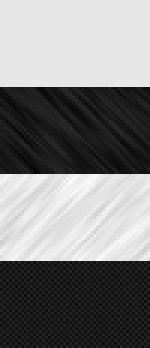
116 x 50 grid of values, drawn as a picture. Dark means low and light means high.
The table splits into 4 rows of 1 panel. Panel 1,1: very high, flat. Panel 2,1: very low, slanting down to the right, faint in contrast. Panel 3,1: very high, slanting up to the right, faint in contrast. Panel 4,1: very low, checkered, faint in contrast.
